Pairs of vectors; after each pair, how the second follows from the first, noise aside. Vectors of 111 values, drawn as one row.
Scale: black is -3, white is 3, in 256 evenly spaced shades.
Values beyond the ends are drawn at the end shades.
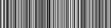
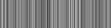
shrunk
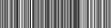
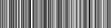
sign-scrambled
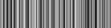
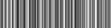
negated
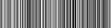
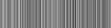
shrunk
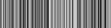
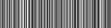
sign-scrambled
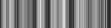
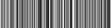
sign-scrambled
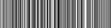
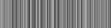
shrunk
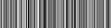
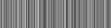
shrunk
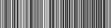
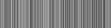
shrunk
